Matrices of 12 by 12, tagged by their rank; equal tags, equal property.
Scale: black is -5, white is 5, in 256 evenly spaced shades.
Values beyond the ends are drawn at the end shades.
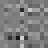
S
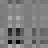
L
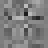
S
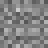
S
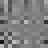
S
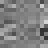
S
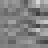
S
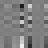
L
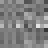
S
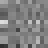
S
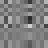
L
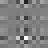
L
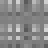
L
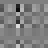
L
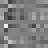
S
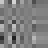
L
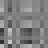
L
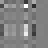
L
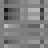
L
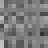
S
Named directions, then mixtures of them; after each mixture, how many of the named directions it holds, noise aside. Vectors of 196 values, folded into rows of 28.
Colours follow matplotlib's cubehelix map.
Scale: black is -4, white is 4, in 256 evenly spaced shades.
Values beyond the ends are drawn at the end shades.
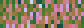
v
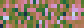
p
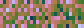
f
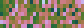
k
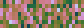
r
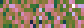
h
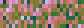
two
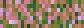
one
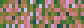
three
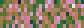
three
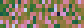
two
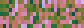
one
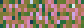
three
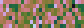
one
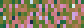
three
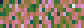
three
